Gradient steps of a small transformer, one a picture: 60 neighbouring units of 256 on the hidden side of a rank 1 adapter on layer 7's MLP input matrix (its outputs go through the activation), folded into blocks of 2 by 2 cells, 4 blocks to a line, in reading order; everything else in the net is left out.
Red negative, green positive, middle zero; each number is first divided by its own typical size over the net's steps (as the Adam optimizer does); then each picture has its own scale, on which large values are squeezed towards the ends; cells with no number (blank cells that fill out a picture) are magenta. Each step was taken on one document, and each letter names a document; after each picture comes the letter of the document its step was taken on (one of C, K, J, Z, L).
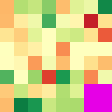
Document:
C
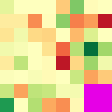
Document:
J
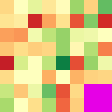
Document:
J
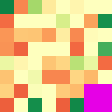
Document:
C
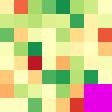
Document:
C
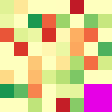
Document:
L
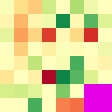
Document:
L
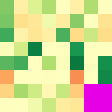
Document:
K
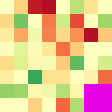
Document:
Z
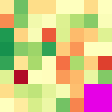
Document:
K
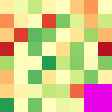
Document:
Z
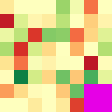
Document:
C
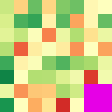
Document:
C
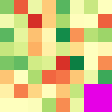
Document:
Z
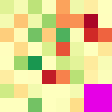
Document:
L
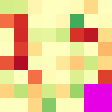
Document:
K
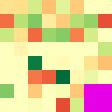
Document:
L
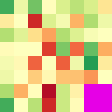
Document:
J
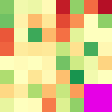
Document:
J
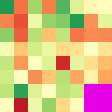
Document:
K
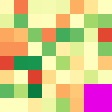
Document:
Z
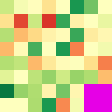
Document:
Z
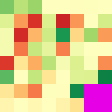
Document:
K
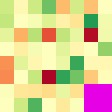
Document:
L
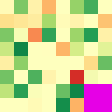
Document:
Z
